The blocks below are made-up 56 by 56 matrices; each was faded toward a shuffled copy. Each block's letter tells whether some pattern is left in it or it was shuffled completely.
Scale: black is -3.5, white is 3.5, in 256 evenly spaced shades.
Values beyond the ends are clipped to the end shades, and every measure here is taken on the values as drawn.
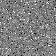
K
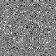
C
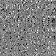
C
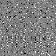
C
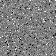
K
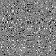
C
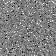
K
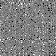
C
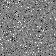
K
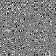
C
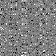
C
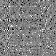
C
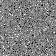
K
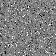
K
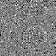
C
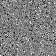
K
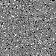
K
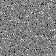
K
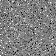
K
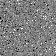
K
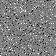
K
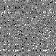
C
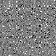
C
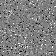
K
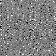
C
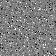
K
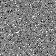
K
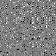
C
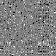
C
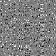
C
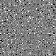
C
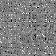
C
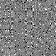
C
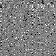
C
